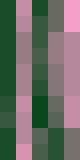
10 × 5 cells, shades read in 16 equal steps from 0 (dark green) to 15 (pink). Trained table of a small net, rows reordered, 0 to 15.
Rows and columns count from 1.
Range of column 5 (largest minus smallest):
8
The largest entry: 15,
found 2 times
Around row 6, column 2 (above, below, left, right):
10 12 1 2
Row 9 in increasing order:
1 2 5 7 11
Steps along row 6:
up down up up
